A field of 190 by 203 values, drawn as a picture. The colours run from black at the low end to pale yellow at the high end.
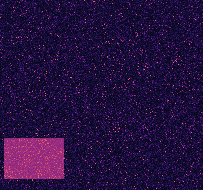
Ninth with the highest average: bottom left. Histogram: skewed, a long tail of high values. Mirror symmetry: none. Odd patch: higher, in the bottom left.
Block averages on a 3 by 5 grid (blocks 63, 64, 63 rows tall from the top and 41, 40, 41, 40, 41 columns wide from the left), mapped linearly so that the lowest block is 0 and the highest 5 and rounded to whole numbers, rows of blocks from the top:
00000 / 00000 / 53000
